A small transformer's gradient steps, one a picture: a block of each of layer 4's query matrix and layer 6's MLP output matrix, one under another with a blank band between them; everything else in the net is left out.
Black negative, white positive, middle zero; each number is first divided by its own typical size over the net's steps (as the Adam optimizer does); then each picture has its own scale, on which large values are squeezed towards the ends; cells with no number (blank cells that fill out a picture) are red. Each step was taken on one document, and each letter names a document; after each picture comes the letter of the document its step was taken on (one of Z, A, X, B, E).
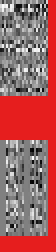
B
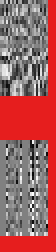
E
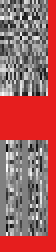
E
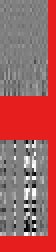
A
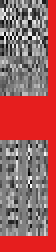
E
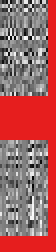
E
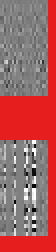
A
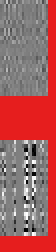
A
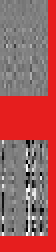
A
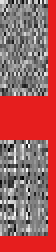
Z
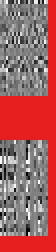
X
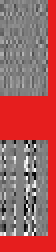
A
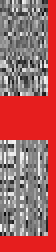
X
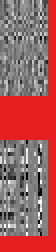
X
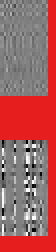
A
